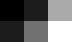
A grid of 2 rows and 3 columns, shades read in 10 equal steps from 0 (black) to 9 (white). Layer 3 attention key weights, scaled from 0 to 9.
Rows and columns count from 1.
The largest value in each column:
1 4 9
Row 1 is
0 1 6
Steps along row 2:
up up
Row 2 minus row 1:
1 3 3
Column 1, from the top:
0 1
